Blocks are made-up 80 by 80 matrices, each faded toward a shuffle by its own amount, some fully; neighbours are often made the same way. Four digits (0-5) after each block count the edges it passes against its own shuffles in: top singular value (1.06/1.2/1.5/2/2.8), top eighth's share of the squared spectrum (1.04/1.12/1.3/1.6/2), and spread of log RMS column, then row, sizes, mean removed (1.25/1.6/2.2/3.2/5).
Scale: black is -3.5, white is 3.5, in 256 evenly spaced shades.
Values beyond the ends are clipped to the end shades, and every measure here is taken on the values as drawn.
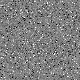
2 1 0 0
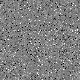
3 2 1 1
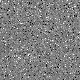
1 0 0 0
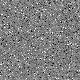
0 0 0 0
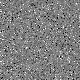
2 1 0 0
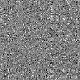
4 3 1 2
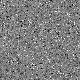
0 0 0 0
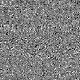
3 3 1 1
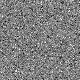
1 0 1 0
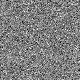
0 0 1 0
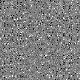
4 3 2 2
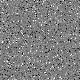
1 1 0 0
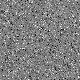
1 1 0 0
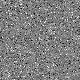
1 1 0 0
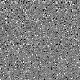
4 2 1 1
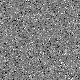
2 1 0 0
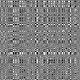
5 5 4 4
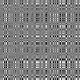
5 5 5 4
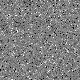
2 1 0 0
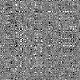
4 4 3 2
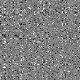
4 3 2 2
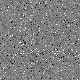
3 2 1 1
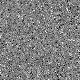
0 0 1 0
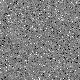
0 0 0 0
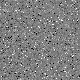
0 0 0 0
